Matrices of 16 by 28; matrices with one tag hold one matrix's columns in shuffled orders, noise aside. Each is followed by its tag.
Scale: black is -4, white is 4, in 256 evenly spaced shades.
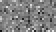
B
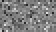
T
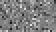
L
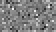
L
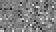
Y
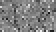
B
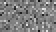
T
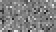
B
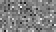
Y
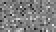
Y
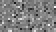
Y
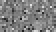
B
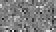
B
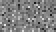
Y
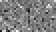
B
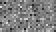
Y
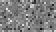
L
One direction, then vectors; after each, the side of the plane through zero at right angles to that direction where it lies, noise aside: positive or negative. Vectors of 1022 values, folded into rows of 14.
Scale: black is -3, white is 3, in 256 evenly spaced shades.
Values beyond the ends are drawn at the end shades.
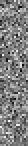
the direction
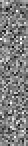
negative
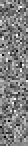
negative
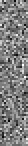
negative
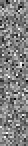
positive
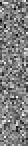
positive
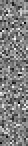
positive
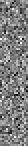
negative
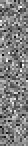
negative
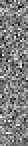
positive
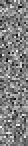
positive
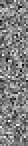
positive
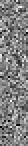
negative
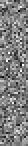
negative
